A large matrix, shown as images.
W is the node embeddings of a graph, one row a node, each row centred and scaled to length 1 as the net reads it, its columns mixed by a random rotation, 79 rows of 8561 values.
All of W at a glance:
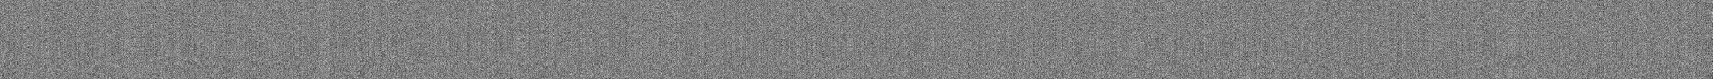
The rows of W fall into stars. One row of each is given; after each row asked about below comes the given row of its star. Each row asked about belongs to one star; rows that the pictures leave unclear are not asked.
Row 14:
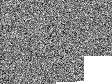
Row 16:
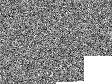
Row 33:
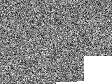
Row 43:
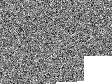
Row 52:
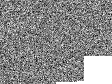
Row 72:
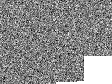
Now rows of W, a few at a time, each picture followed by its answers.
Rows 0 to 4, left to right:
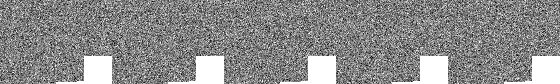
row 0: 72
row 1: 52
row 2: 14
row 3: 33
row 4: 16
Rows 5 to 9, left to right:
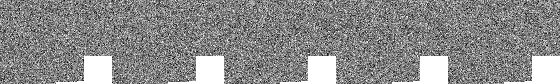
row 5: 72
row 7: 43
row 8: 43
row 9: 72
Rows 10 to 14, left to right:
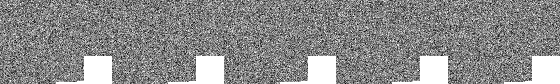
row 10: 14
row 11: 72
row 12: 52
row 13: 52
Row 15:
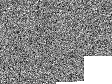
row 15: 52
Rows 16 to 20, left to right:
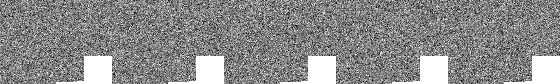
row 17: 14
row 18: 16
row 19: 72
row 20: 33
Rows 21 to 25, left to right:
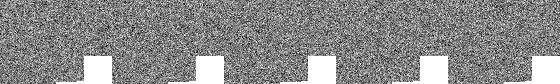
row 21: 14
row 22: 43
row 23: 72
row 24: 52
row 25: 16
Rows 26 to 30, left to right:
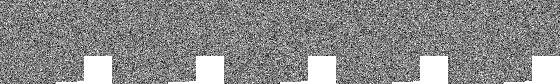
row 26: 43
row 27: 52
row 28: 14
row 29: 52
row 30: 33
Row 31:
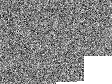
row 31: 72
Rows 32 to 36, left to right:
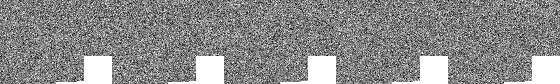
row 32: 33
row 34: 14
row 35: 52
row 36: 43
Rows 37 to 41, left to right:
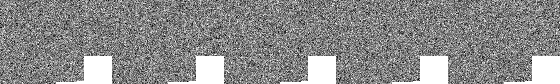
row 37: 14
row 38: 33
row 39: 33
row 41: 33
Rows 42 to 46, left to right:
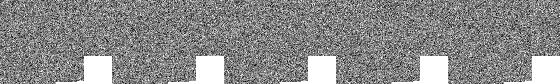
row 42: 16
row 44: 16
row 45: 33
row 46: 43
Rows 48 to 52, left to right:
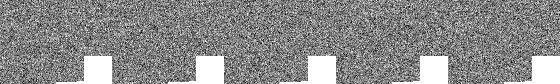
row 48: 33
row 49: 16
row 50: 33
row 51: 43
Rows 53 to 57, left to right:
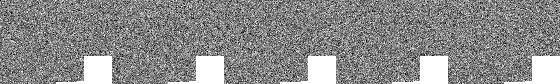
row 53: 43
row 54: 43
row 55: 43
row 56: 52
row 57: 14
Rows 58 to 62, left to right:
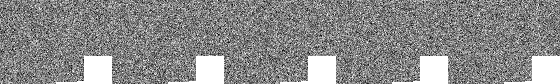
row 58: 72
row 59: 14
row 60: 52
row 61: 16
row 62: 43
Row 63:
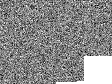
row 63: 43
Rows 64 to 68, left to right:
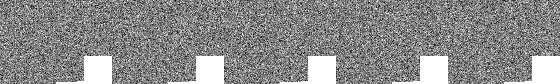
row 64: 43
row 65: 72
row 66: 72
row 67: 72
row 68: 52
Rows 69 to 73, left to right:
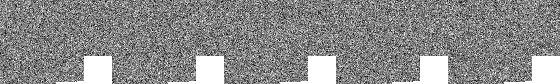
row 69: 52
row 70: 33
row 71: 33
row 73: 16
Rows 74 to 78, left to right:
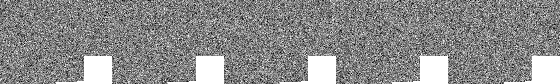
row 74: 16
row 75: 33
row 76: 33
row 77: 72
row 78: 43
